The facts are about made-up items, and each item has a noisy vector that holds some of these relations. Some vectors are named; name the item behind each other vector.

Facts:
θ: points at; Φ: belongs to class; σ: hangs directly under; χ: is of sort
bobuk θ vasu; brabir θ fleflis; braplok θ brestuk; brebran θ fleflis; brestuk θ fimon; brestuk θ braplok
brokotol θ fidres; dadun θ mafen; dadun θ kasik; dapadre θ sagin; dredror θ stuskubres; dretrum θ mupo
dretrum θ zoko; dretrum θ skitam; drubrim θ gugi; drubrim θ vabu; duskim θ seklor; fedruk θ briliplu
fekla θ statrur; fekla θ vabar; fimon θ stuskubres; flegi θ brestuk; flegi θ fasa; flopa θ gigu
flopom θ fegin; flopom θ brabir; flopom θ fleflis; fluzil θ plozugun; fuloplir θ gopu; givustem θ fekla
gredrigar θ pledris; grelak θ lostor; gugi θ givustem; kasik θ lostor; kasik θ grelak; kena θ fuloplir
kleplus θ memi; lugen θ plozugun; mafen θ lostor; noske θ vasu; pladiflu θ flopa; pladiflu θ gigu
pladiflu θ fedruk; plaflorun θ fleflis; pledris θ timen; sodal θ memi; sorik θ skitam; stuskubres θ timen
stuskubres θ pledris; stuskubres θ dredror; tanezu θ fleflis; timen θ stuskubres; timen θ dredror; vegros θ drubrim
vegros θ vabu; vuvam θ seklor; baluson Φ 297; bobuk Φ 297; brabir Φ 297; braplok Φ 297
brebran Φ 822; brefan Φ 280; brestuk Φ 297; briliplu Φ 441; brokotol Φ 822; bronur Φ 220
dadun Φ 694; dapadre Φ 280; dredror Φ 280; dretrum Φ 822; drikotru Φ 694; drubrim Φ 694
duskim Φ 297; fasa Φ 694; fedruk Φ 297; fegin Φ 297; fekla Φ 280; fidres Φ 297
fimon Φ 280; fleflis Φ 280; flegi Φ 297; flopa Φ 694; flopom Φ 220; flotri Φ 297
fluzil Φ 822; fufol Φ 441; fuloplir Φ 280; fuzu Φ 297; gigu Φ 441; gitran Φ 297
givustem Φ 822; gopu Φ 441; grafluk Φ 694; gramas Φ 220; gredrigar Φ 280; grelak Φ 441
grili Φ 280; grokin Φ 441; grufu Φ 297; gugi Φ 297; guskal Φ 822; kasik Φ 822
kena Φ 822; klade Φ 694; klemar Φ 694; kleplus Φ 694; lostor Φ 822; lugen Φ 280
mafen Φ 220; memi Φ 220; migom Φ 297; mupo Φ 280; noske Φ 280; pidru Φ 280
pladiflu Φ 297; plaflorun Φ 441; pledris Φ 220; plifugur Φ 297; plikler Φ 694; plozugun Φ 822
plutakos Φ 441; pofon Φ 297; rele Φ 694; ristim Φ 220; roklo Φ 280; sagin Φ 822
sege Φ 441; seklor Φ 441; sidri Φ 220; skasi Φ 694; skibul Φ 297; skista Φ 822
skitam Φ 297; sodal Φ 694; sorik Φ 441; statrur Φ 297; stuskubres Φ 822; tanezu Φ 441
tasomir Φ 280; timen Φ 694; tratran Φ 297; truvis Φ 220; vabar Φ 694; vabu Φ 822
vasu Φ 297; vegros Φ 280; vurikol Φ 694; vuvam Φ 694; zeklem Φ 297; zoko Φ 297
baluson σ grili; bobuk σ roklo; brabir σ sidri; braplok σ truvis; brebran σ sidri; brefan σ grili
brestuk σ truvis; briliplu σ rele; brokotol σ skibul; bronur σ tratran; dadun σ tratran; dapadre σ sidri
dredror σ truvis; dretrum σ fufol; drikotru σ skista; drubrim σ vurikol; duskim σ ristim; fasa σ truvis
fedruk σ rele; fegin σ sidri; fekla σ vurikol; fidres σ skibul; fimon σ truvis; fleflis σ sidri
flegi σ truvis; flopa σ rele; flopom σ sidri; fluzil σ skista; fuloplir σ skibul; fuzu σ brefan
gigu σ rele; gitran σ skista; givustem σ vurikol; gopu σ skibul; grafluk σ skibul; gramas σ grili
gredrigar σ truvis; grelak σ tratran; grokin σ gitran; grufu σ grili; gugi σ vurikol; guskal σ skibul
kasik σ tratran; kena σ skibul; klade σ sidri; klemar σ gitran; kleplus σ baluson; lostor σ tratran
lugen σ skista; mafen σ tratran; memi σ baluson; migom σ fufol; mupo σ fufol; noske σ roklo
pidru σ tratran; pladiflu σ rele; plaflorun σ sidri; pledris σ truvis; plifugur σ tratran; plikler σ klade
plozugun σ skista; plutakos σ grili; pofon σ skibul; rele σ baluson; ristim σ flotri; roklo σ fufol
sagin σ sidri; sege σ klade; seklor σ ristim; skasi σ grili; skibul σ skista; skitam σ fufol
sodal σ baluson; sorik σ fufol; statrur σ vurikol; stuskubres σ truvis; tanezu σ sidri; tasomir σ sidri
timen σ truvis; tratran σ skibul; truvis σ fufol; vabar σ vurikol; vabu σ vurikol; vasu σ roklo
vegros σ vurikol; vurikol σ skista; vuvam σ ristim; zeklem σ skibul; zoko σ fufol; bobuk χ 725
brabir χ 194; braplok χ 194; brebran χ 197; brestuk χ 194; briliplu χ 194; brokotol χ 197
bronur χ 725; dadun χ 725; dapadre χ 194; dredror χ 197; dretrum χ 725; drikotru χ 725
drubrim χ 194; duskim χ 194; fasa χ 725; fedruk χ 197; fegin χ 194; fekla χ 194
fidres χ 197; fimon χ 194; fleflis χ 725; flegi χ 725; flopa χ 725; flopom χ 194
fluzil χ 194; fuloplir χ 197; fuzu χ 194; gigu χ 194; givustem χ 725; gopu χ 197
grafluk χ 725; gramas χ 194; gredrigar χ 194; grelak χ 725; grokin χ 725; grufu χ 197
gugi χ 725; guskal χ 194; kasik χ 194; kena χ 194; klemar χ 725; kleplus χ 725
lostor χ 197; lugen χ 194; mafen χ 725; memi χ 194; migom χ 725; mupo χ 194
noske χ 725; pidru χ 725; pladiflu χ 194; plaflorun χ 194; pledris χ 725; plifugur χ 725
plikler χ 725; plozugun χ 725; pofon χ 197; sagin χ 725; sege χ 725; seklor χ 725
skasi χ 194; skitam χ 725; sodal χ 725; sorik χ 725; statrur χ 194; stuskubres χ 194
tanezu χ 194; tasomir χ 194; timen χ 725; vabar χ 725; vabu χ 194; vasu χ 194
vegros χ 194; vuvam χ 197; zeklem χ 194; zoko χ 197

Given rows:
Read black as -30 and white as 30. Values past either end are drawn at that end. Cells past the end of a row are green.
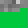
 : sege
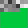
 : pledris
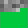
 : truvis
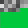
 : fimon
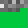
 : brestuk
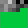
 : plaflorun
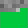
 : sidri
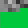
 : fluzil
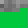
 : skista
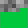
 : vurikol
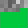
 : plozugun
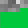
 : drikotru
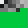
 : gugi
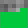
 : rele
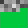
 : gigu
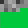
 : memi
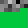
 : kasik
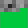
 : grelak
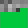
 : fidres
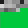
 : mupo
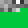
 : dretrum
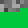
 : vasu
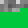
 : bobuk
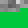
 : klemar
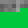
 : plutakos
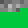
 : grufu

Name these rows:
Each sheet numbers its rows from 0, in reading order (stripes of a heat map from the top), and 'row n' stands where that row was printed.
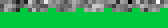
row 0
brebran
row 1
flegi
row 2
flotri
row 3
fedruk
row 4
fekla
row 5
skitam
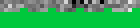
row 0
vuvam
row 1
klade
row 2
flopom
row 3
vegros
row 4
flopa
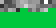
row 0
vabar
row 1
sorik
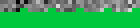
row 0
fegin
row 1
gramas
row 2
stuskubres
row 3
ristim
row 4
noske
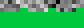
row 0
fasa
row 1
pladiflu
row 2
lostor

